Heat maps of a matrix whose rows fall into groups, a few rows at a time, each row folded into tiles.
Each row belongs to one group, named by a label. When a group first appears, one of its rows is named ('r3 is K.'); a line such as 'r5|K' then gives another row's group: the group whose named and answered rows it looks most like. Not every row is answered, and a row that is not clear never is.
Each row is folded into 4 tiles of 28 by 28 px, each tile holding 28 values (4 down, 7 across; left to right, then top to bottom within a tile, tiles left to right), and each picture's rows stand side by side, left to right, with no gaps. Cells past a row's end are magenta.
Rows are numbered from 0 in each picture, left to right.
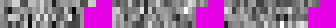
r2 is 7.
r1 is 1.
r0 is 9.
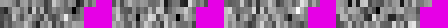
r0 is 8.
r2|1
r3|7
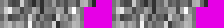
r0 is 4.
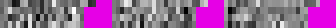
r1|9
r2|9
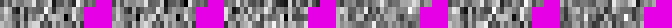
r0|1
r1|1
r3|1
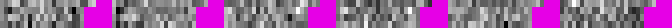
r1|9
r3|4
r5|9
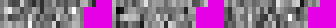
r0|4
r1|9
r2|8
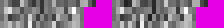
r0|4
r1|4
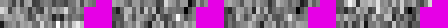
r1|8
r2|8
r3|9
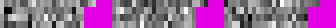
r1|4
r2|7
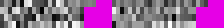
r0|7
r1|7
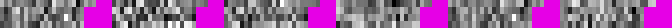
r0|8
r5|9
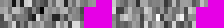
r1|9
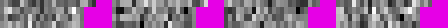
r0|4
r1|9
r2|8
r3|1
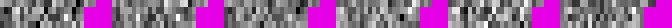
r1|8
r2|8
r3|1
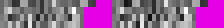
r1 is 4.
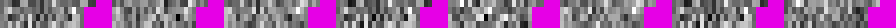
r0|4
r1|1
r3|4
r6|4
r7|9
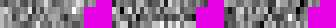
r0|1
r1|7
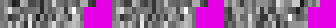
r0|4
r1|4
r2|8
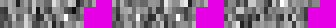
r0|8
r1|8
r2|7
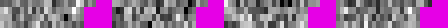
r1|8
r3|4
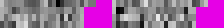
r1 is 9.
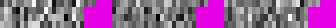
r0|1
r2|8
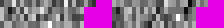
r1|8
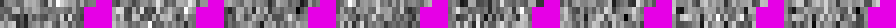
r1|1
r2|8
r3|9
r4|4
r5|1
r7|9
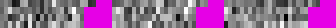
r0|4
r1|1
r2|7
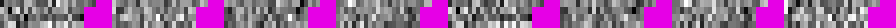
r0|7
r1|9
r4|7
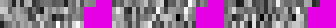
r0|7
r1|1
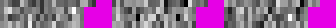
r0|4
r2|8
